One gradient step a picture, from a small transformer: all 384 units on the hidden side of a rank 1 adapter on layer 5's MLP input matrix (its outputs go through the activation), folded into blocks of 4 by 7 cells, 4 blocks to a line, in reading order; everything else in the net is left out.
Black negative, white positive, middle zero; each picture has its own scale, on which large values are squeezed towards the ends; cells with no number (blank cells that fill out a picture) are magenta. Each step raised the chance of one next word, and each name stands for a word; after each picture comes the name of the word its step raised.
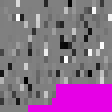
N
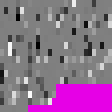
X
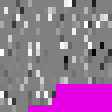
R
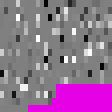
N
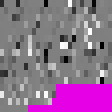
R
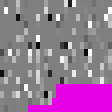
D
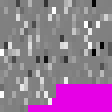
R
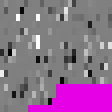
X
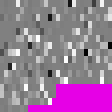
D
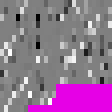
X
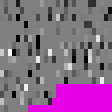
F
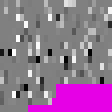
F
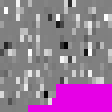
D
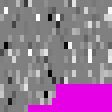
D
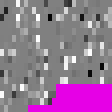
N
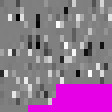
X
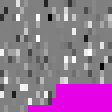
N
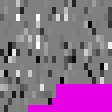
X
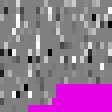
F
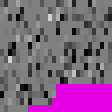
N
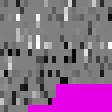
X
